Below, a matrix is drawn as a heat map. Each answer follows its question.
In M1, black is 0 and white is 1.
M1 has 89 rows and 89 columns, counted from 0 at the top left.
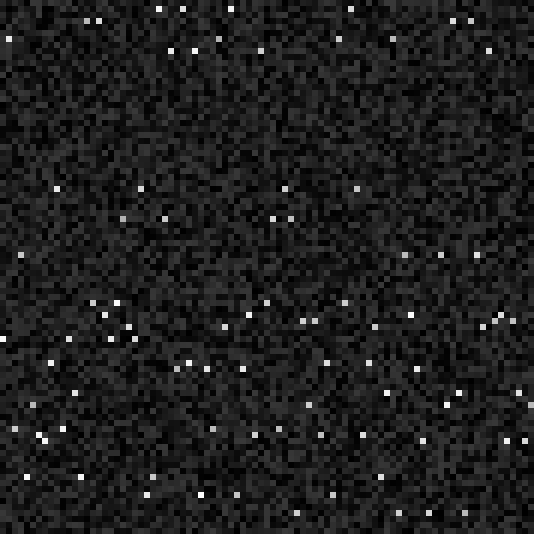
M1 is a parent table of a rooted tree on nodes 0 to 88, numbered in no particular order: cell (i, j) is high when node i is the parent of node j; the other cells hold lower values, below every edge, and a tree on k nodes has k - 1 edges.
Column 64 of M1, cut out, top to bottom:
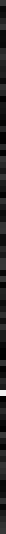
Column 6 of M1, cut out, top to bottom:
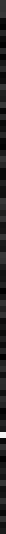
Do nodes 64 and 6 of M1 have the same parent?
no
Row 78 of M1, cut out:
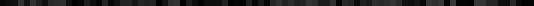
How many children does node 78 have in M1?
0
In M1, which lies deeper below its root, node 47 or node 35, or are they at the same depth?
node 35
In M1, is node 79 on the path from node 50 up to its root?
no
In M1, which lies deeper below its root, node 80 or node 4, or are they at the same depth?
the same depth
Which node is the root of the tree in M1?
72
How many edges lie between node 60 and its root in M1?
1
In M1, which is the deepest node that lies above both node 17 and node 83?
52
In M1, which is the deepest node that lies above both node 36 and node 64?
6
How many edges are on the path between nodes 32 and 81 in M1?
2
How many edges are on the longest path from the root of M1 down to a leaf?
4
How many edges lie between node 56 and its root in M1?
2
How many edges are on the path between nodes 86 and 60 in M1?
4
